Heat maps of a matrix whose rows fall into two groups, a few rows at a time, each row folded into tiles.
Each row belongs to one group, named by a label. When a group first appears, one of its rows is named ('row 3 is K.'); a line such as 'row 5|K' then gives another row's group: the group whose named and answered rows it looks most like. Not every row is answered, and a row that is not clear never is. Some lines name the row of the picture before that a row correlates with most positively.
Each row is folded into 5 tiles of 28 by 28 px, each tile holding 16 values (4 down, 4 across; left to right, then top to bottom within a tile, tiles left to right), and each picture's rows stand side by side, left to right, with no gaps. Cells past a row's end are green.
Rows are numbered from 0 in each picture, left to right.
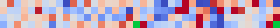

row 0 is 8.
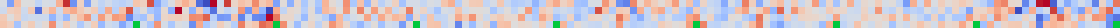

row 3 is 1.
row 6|8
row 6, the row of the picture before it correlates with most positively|0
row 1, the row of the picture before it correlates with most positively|0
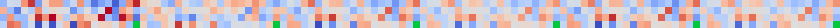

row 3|1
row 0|1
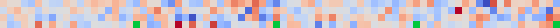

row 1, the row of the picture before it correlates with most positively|1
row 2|1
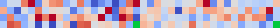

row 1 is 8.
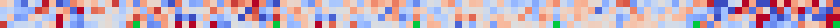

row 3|1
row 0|8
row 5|8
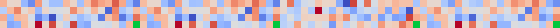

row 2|8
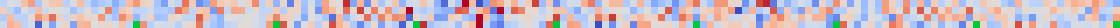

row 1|8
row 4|1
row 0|1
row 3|8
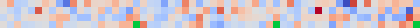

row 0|8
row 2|8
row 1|8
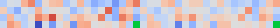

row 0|1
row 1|1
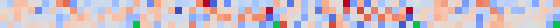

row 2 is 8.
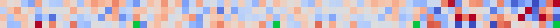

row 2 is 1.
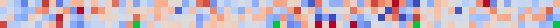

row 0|8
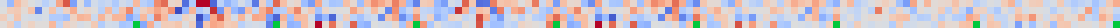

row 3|8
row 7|1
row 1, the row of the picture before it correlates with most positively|1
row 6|8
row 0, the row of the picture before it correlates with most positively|3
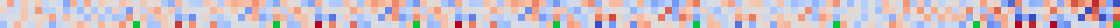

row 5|1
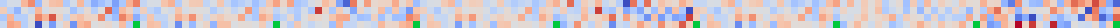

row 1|1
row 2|8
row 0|1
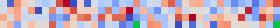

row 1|1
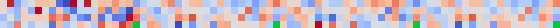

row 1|1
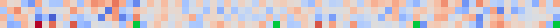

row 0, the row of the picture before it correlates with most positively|2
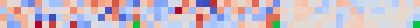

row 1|8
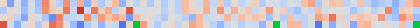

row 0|8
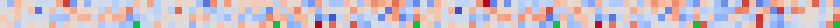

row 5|8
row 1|8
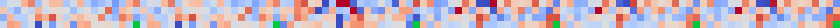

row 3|8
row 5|8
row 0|1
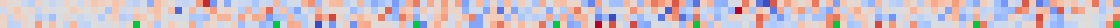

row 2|1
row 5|8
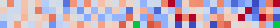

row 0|8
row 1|1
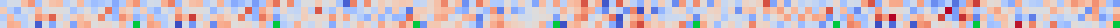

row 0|1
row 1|1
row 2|8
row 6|1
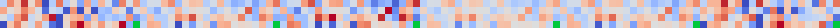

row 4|1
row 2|1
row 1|1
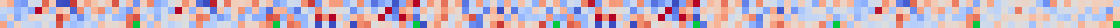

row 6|8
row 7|8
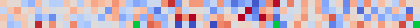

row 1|1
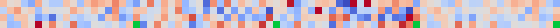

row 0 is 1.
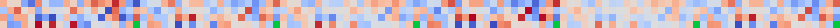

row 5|1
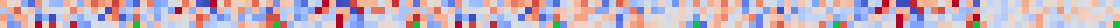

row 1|8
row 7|8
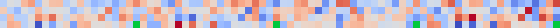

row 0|1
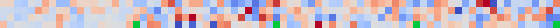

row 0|8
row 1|1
